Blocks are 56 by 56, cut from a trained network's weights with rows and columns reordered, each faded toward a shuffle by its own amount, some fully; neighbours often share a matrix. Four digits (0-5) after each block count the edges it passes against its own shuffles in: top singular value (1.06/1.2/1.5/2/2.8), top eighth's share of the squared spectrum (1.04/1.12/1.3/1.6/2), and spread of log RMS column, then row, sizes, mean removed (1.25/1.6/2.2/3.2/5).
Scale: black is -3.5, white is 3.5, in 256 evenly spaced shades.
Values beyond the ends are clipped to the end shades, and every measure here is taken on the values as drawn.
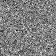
0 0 0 0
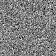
0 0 0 0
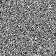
0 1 0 0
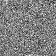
1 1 0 0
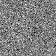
0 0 0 0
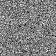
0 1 0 0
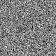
0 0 0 0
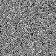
2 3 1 1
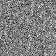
1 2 0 0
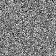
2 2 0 0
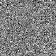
2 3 1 1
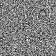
1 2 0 0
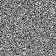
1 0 0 0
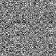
3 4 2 2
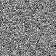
2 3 1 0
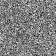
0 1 0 0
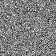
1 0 0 0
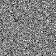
2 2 0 1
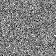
1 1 0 0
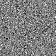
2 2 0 0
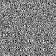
3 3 1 2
